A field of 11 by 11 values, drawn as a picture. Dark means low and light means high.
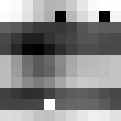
Horizontal stripes repeat 2 times down the table. The middle right is the calmest part. There is no overall slope. Three lone cells stand out: one far higher and two far lower than their neighbours.
